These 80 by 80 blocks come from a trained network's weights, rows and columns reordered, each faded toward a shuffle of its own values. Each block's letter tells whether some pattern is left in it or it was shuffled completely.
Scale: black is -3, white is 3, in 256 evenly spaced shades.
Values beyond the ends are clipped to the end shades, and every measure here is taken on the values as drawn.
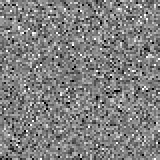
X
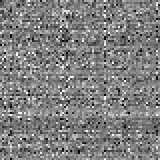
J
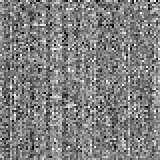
J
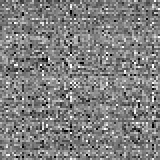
J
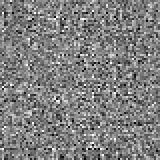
J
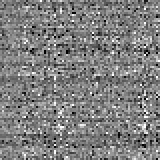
J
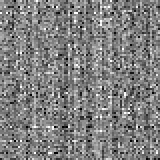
J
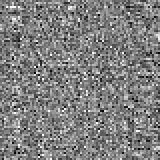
J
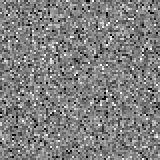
X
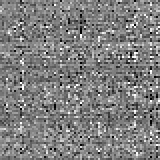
J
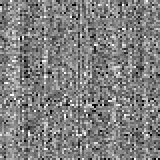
J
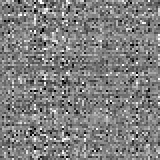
J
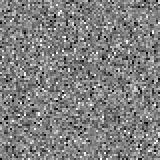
X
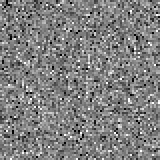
X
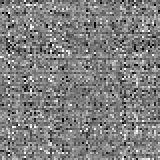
J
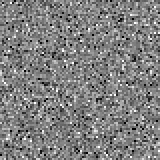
X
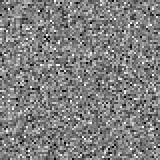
X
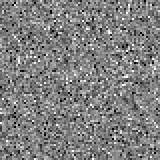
X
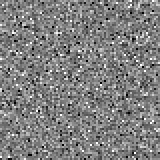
X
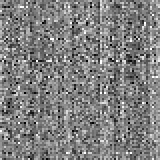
J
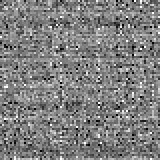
J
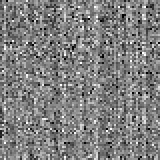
J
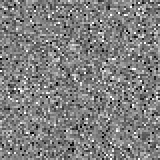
X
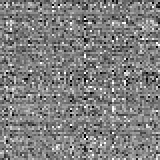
J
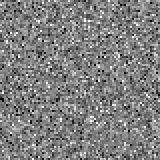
X
